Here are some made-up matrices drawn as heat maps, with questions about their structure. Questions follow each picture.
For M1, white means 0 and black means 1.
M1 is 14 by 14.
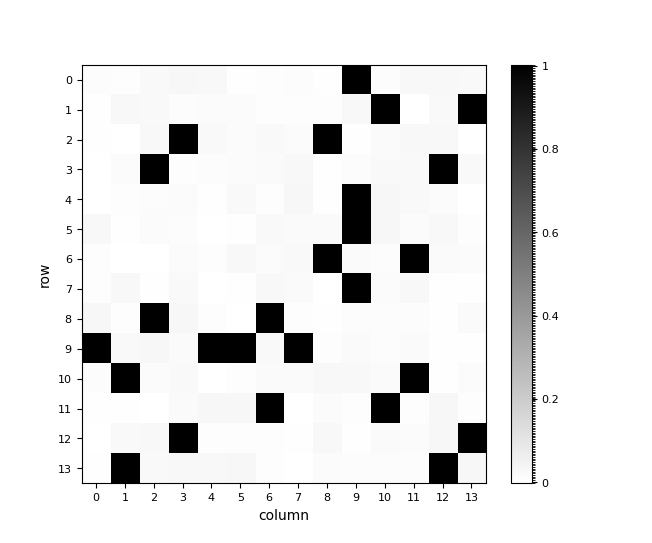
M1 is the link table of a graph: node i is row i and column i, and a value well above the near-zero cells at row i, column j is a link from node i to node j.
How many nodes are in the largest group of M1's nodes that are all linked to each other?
2
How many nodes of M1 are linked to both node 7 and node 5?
1
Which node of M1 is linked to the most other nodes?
node 9
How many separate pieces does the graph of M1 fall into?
2
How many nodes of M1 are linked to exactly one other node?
4
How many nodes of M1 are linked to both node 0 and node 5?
1
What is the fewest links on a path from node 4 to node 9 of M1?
1
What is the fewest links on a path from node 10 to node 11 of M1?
1
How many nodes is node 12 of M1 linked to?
2
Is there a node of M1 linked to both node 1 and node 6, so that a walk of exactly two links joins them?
no
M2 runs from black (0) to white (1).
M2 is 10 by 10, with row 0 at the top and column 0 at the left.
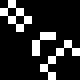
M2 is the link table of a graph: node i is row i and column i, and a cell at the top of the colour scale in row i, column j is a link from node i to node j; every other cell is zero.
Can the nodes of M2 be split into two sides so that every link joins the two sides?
yes
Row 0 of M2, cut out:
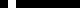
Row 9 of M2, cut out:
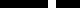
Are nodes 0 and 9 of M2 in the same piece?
no
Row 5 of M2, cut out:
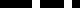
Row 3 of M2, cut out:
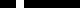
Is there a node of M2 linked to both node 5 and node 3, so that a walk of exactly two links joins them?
no
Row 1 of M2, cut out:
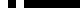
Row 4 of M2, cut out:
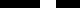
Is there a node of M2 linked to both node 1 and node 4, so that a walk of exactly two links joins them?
no
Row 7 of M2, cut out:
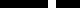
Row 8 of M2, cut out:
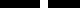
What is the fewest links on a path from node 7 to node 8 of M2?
4
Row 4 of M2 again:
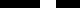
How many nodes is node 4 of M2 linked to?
2
